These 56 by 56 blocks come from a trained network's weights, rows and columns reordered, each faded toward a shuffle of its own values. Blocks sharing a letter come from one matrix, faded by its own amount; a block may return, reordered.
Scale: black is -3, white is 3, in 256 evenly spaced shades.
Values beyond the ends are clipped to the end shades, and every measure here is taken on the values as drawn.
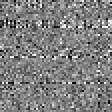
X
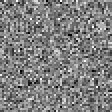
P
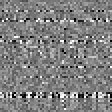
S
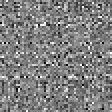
X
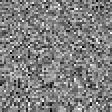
P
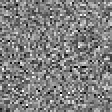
P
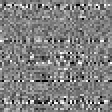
S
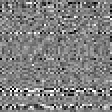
S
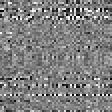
S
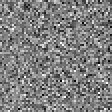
P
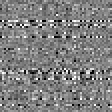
S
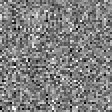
P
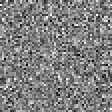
P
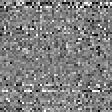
X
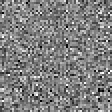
P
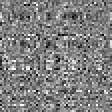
X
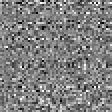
X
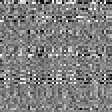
S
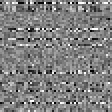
S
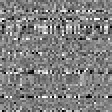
S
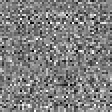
X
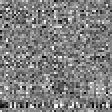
X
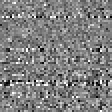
X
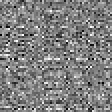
X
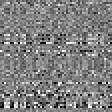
S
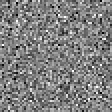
P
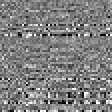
S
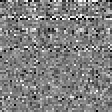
X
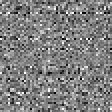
X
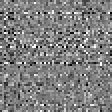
X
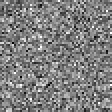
P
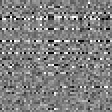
S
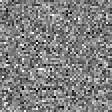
P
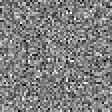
P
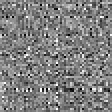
X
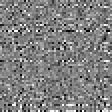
X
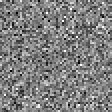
P
